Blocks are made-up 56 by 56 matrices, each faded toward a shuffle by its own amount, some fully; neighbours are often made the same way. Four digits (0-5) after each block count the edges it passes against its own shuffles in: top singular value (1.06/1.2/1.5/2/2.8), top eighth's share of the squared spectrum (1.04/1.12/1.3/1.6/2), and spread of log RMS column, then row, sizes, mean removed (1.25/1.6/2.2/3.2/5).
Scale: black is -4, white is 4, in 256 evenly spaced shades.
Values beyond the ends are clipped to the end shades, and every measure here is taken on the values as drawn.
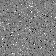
0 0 0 0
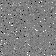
2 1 0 0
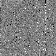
3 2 1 0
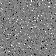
0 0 0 0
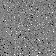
1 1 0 0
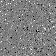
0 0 0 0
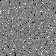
0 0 0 0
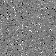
1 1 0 0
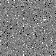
1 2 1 0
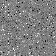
1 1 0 0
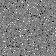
0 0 0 0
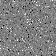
0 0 0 0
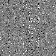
1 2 2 0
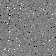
2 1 0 0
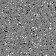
0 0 0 0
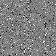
1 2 2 0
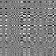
5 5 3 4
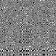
4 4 2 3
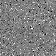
2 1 0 0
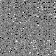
3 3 1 1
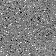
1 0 0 0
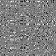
4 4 2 2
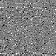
3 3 1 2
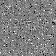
2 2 0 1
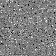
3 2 0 0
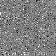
3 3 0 1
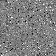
2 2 0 1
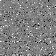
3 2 0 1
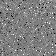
1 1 0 0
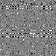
4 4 1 3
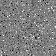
1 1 0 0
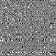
4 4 2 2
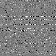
4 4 1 2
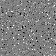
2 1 0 0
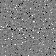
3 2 0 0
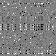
4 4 1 2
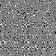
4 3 1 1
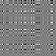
5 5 4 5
